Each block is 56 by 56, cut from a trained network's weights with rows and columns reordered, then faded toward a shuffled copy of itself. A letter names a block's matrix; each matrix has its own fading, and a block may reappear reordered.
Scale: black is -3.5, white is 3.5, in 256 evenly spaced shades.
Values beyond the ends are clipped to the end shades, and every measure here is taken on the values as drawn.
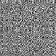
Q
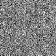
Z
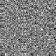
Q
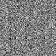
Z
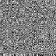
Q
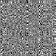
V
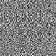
Q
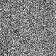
Z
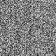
Z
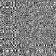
Q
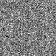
Z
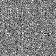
Z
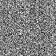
Z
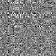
Q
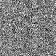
Z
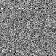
Z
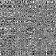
V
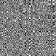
V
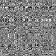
Q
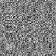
Q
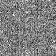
Z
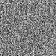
Z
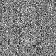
Z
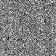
Z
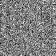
Z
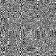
V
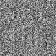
Z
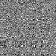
Q
